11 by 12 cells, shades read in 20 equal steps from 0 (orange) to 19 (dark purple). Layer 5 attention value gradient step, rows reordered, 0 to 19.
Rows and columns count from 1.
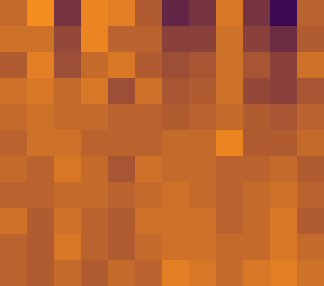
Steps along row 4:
down up down up down up down down up up down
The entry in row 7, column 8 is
5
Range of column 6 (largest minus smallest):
3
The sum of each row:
97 89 77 76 70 62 65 63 61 60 55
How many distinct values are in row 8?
3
